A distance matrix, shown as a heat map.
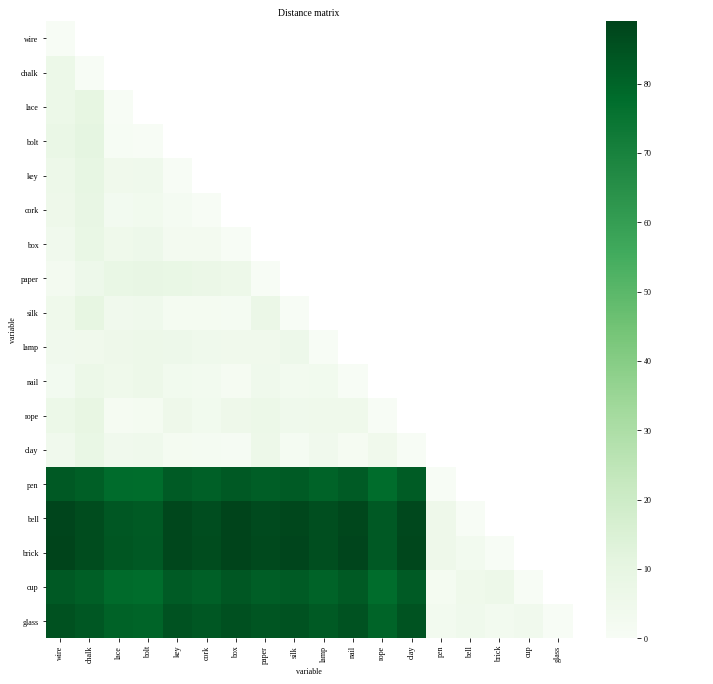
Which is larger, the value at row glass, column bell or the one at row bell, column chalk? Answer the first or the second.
the second
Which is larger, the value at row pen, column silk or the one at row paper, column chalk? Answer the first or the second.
the first
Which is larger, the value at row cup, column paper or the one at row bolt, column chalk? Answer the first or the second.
the first
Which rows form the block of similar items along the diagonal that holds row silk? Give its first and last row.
wire to clay
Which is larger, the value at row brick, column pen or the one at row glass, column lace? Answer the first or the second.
the second
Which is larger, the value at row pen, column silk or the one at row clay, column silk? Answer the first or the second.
the first
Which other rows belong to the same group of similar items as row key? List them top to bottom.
wire, chalk, lace, bolt, cork, box, paper, silk, lamp, nail, rope, clay
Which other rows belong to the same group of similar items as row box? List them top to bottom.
wire, chalk, lace, bolt, key, cork, paper, silk, lamp, nail, rope, clay
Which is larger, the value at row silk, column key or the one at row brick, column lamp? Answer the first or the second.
the second
